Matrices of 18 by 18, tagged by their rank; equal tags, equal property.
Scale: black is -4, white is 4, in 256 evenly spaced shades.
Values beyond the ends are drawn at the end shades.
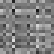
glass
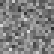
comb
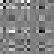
glass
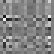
glass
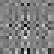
glass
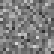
comb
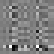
glass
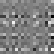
glass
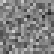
comb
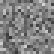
comb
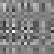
glass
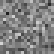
comb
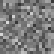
comb
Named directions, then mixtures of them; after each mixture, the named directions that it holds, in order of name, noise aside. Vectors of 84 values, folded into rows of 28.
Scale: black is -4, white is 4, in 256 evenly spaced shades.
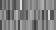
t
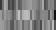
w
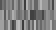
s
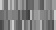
s, w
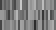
t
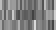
s, t, w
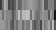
w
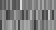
t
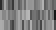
s, w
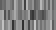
s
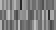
t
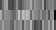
w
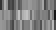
w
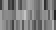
w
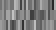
s, t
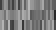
s, w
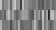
t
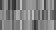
t, w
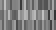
s, t, w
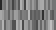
s, t, w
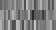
s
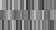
s, t, w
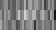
s, w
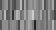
s, t, w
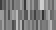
s, t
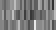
s, t, w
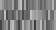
s, t, w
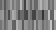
s, t, w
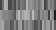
w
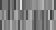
t
